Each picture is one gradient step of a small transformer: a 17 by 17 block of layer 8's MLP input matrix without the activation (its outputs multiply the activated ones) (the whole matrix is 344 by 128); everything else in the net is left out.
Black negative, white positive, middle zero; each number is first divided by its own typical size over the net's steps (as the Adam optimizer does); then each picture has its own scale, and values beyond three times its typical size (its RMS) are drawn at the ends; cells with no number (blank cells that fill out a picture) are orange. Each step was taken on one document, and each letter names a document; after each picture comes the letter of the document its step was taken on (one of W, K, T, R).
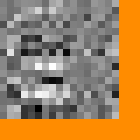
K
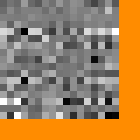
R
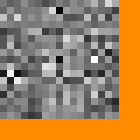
R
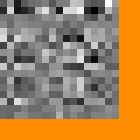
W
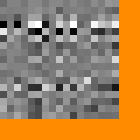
K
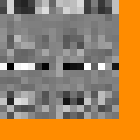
W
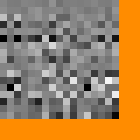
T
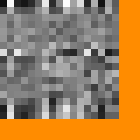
W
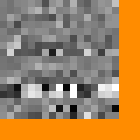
K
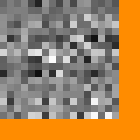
T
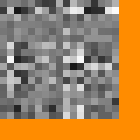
W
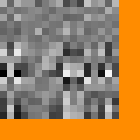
R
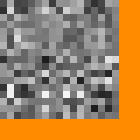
W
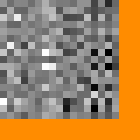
R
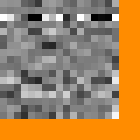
K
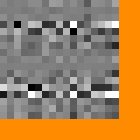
K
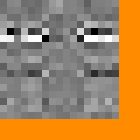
R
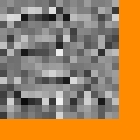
K
